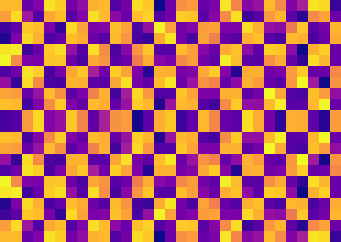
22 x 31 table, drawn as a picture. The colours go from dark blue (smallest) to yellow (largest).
There is no seam. The histogram has two humps. The field is checkered. It is mirror symmetric from top to bottom.
